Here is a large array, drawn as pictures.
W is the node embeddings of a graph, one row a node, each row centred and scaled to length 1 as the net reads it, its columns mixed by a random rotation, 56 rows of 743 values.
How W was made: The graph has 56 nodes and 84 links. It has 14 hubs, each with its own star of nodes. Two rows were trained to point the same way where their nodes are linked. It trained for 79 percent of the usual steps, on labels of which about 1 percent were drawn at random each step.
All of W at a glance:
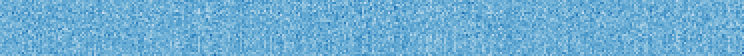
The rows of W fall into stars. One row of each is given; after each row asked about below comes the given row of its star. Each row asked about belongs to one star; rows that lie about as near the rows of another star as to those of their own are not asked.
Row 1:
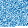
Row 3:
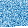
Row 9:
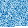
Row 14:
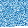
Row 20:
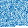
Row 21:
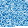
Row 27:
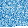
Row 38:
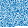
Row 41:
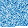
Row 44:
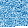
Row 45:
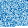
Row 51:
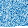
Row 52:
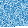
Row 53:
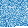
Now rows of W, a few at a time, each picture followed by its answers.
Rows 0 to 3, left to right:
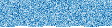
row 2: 14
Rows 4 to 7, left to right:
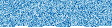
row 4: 1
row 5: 53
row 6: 9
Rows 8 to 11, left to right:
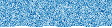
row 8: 1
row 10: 53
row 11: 38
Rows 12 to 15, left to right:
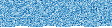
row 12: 44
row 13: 21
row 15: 14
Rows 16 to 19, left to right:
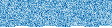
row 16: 9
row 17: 27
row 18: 9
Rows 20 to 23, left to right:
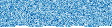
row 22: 1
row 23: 44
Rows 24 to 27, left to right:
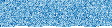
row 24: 14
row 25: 3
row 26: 3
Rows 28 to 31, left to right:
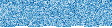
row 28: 53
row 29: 44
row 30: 52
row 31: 1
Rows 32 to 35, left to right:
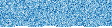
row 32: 52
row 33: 20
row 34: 51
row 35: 21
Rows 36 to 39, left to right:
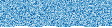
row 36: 14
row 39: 21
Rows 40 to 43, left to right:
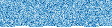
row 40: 52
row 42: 41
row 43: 27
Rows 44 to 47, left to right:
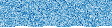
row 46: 41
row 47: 27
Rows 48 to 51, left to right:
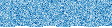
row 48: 51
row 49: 52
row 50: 9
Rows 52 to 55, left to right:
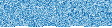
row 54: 21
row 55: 44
